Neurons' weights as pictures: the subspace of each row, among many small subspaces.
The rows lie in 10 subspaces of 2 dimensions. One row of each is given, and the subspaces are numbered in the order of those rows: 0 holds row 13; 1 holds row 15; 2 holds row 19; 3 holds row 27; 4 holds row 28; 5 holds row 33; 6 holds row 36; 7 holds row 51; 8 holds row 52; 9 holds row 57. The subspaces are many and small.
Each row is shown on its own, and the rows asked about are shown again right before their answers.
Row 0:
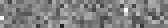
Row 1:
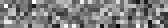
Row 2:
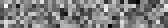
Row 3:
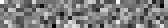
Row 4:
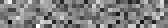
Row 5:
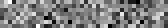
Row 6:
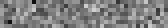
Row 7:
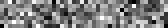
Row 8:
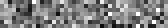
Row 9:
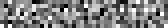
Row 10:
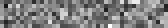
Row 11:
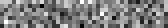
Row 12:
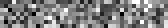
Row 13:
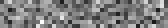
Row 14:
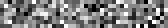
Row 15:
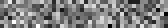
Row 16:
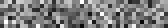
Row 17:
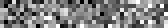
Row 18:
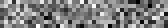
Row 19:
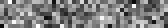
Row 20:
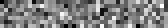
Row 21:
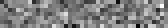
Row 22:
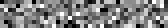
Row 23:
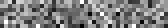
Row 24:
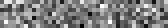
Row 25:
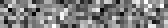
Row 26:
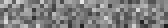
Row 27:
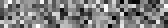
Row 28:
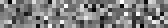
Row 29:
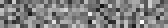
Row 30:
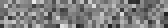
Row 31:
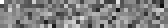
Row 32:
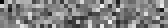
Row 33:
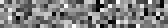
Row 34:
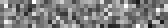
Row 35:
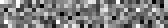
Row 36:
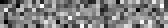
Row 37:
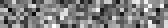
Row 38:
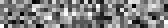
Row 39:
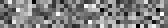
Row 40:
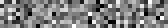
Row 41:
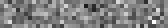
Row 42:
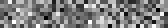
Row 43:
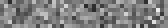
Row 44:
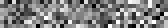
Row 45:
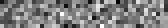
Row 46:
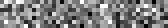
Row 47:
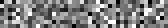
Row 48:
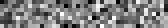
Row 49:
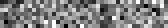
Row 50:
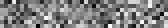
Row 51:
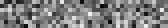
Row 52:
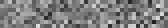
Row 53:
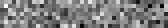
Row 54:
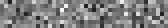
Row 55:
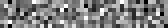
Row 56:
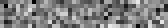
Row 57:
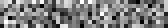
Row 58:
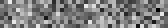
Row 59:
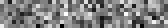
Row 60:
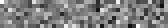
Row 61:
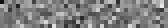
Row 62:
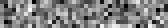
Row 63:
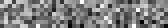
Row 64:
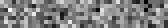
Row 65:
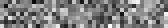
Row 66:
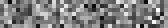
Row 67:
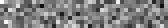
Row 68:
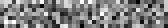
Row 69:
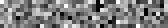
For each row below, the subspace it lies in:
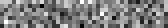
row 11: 9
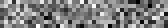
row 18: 8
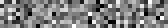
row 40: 5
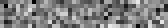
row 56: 3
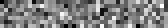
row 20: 9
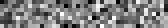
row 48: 5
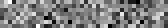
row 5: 0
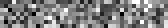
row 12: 0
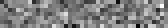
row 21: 8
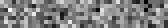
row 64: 0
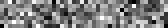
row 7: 2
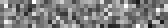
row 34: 3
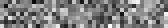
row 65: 1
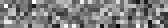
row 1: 1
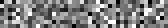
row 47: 5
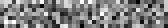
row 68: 9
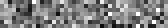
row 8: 3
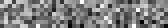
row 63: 6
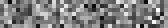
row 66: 2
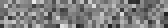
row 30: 1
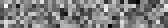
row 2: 3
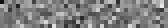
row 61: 7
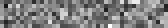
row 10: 3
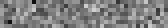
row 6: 2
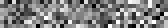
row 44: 8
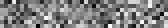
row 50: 8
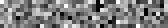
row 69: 5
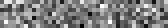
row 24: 7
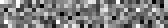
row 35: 6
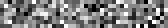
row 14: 2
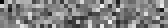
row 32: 7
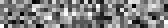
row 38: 4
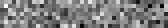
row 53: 8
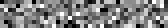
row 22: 6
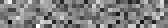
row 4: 0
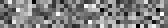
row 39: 1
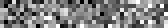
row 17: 8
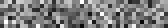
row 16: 9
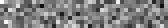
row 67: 6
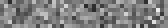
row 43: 2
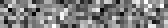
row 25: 0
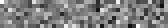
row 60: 9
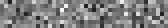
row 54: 4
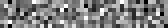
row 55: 4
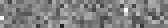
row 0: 4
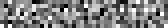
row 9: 4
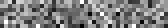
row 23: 9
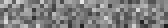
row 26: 6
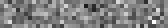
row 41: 2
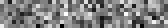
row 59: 4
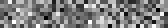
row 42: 1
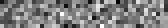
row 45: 5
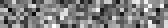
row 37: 0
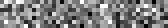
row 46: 7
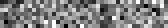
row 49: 7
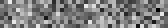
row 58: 1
